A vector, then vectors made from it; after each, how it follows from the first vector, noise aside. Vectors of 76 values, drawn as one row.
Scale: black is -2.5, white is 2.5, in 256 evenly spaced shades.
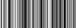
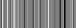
partly zeroed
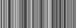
shrunk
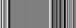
partly zeroed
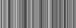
shrunk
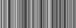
shrunk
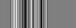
partly zeroed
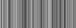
shrunk
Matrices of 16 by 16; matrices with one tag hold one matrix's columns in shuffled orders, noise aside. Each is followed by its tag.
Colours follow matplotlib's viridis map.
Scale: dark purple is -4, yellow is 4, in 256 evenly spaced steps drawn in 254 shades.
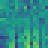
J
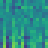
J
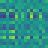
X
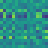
X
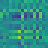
X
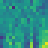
J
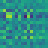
X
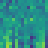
J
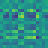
X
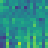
J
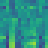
J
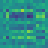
X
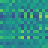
X
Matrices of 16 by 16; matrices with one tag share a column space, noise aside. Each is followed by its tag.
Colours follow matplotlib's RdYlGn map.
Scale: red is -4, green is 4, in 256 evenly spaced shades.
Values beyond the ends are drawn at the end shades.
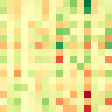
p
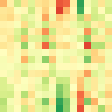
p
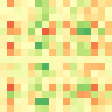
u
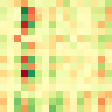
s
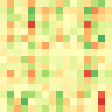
s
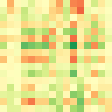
p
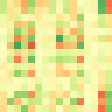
p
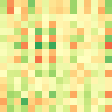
p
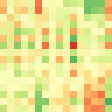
p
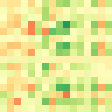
u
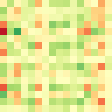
u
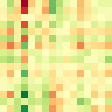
p
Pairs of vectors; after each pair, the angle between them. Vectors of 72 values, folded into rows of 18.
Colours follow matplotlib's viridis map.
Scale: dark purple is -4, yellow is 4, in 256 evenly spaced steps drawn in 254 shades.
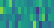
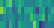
nearly parallel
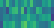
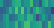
partly aligned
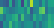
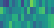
nearly parallel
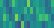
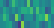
nearly parallel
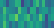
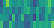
partly opposed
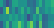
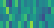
partly aligned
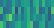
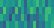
partly opposed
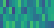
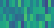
orthogonal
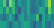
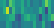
partly aligned
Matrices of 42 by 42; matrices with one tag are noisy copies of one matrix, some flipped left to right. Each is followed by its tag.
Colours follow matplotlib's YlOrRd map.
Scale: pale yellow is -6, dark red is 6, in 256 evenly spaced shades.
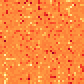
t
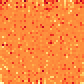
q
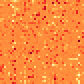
t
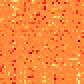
t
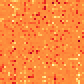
t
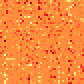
t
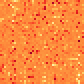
t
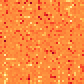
t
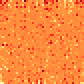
q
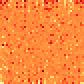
q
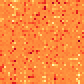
t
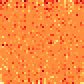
q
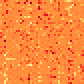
t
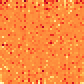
q
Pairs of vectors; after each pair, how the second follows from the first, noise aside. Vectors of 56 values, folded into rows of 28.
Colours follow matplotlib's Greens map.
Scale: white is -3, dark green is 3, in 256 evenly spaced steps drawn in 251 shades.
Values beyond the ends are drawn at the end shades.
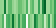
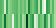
negated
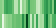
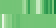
partly zeroed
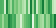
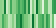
negated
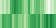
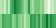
copied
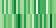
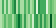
copied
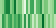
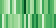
negated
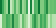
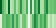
copied
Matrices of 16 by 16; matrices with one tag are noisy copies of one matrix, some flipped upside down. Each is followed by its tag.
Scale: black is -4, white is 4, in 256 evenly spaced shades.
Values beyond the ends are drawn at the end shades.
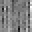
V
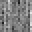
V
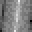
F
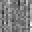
V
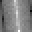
F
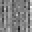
V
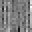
V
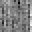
V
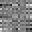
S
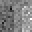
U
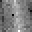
F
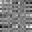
S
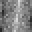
F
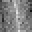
F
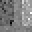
U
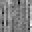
V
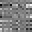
S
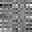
S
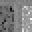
U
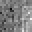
U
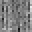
V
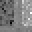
U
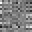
S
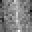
F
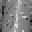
F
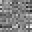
S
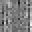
V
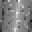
F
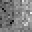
U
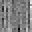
V
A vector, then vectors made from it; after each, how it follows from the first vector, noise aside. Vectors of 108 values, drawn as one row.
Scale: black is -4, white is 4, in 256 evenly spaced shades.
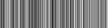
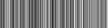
copied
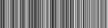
copied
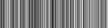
copied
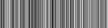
copied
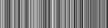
negated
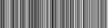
copied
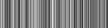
negated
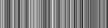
negated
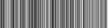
copied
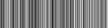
copied
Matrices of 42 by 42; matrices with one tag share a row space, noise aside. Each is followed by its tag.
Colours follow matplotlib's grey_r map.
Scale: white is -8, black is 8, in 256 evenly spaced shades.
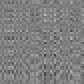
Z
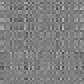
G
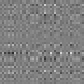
Z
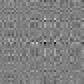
Z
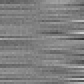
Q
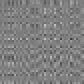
Z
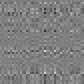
Z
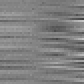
Q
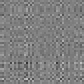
G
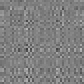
G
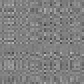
Z
